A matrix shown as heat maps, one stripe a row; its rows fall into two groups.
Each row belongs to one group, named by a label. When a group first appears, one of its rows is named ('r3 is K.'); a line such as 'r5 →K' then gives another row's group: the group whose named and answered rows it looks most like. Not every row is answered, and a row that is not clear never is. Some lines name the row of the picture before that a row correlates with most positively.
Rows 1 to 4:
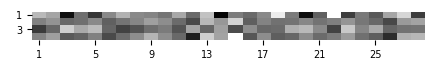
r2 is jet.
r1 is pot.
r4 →jet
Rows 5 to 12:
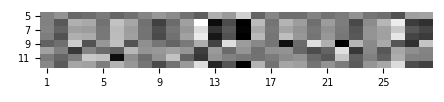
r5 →jet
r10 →pot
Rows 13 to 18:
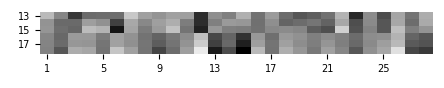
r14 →pot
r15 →pot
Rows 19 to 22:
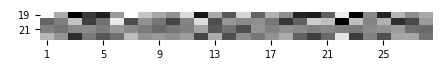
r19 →pot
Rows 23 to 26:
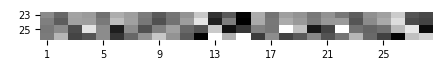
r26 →jet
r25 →pot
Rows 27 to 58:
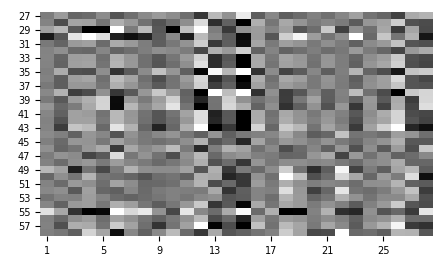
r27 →jet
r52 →pot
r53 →pot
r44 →pot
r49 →pot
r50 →pot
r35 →jet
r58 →pot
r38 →jet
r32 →jet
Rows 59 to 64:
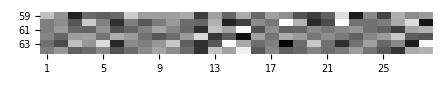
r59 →pot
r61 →jet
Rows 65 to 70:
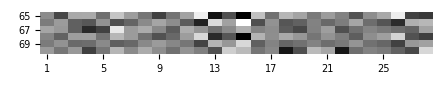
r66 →jet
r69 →jet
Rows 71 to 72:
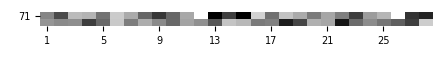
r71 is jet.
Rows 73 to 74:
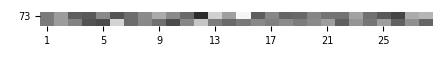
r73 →jet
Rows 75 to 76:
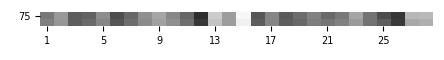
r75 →jet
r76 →jet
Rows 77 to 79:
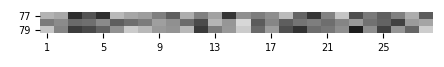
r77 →pot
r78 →jet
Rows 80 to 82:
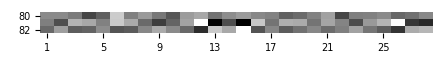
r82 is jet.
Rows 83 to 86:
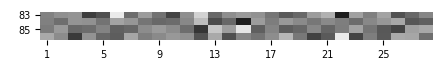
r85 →jet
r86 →pot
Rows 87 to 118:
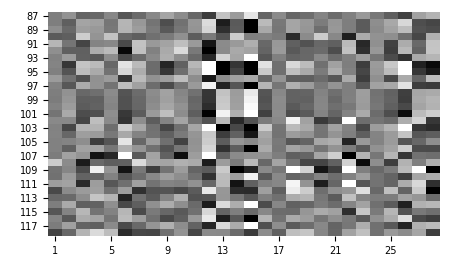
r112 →pot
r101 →jet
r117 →jet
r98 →jet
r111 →pot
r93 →jet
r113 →pot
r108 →pot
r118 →pot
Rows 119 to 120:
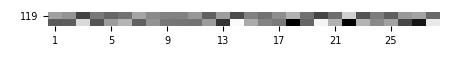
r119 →pot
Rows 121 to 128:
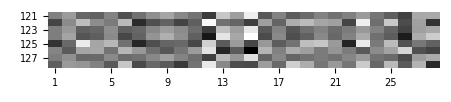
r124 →jet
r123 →jet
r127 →jet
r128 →pot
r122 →pot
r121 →jet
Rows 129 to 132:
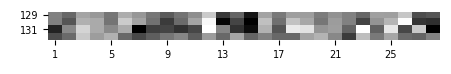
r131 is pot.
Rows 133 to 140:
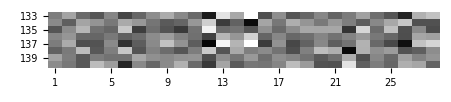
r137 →jet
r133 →jet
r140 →pot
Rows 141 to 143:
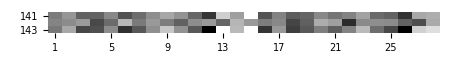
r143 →jet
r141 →jet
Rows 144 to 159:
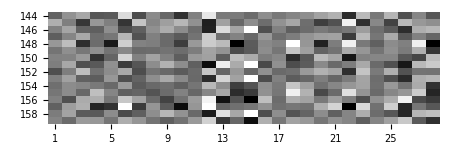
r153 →jet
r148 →pot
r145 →pot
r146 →jet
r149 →pot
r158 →jet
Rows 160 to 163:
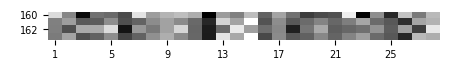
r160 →pot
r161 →jet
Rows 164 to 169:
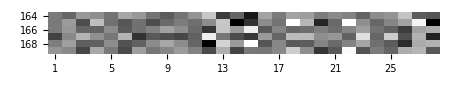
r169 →pot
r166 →jet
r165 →pot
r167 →pot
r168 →jet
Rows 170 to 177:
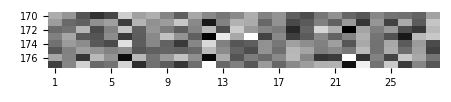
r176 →pot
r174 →pot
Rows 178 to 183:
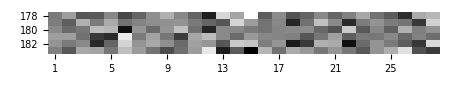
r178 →jet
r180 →pot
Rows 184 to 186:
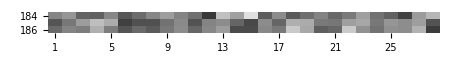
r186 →pot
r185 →pot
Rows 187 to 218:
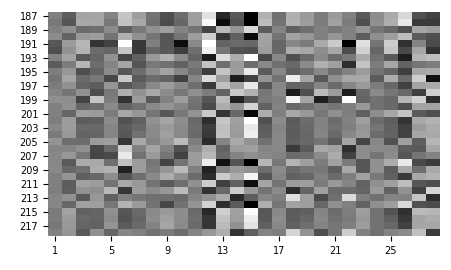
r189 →jet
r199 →pot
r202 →jet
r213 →pot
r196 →pot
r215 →jet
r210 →jet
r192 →pot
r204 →jet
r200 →jet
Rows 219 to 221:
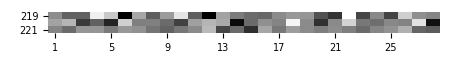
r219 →pot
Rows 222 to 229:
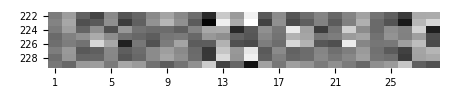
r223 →jet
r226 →pot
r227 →jet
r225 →pot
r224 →pot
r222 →jet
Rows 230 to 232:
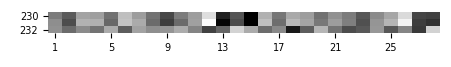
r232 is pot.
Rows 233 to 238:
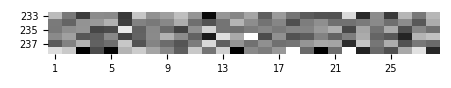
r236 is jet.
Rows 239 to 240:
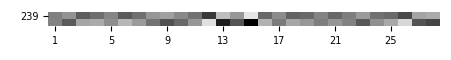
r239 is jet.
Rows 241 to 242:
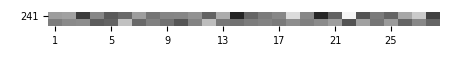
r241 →pot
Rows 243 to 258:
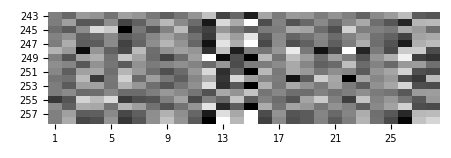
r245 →pot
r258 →jet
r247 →jet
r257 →jet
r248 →pot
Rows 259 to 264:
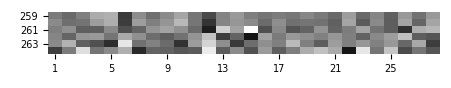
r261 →jet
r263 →pot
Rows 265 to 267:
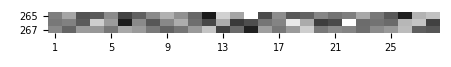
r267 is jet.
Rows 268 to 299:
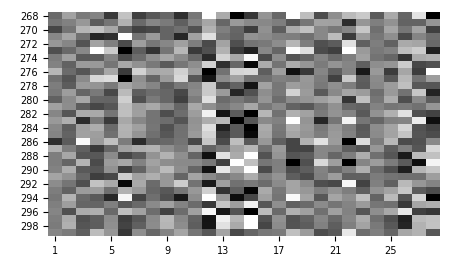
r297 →jet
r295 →jet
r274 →jet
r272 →pot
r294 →pot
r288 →jet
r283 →pot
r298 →jet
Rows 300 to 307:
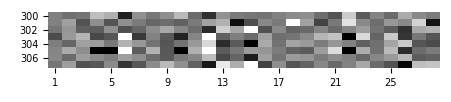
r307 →jet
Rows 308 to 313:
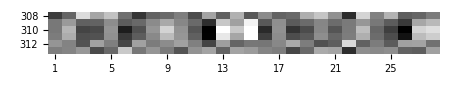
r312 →pot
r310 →jet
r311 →jet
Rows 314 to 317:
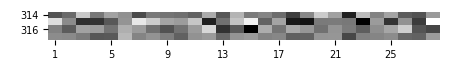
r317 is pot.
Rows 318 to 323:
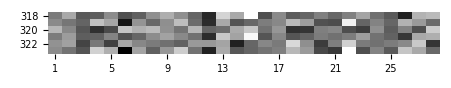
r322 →pot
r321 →jet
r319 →pot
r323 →pot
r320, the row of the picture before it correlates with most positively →315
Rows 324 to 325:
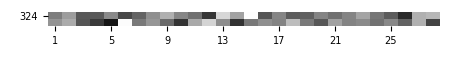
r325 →pot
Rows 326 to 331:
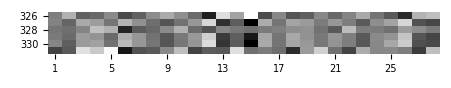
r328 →pot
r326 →jet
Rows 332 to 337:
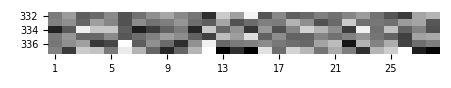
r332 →jet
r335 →jet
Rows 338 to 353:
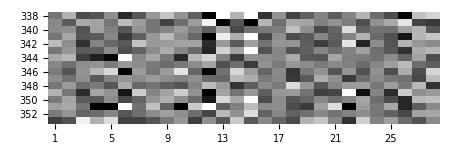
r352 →jet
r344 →pot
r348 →pot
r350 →jet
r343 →jet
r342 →pot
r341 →jet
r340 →pot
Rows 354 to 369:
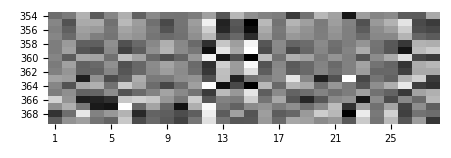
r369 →pot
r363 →pot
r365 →jet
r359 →jet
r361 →jet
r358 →jet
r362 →jet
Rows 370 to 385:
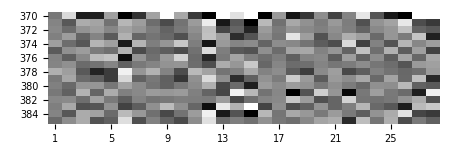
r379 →pot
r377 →jet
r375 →pot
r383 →jet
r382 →pot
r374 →pot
